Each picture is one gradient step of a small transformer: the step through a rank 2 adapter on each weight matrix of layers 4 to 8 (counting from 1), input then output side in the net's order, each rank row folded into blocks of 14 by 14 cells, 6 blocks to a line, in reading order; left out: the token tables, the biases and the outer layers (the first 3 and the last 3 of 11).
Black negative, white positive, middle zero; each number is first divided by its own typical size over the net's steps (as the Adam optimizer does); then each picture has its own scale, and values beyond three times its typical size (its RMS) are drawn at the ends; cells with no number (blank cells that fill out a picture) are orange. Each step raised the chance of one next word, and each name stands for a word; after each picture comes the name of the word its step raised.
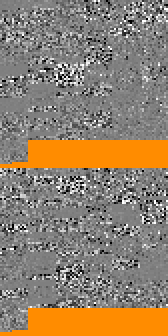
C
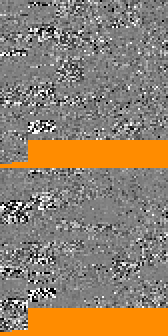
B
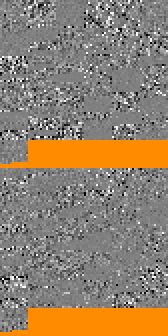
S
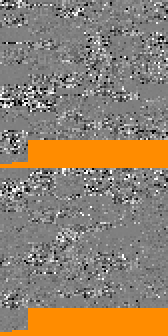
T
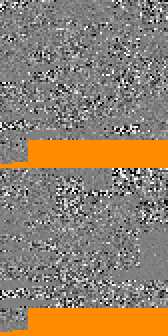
C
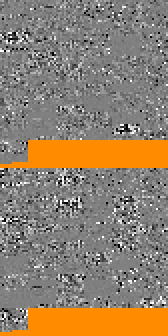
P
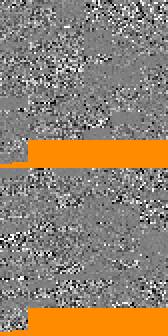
C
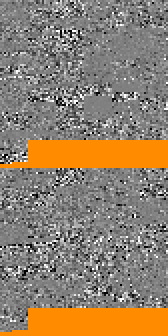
B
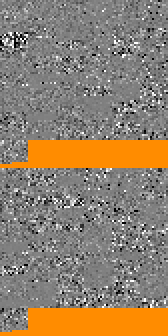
P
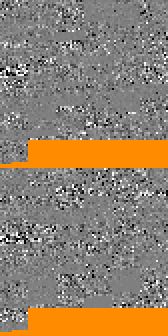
P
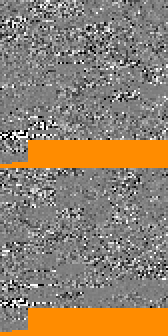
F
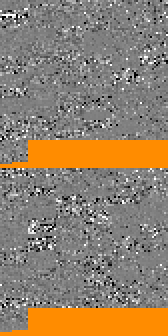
S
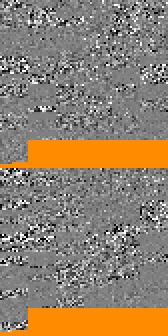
C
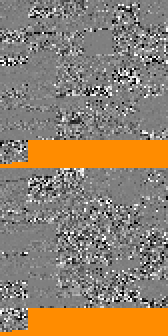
F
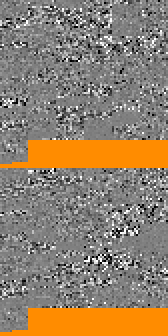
C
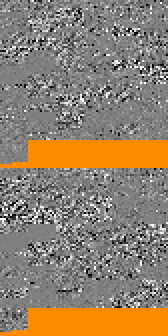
B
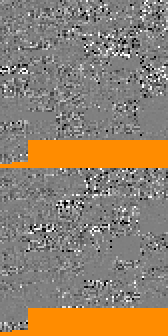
S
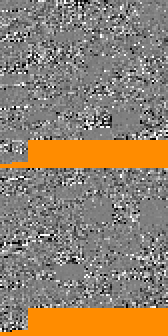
F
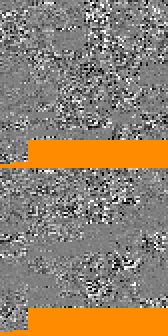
B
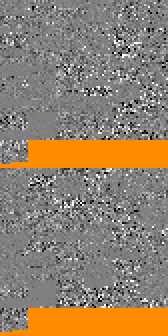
P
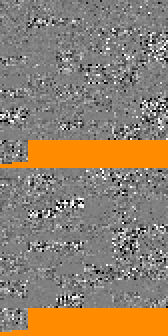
P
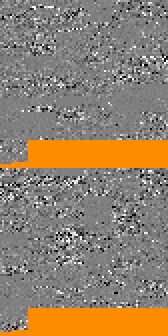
T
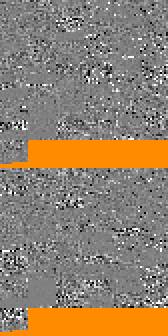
P
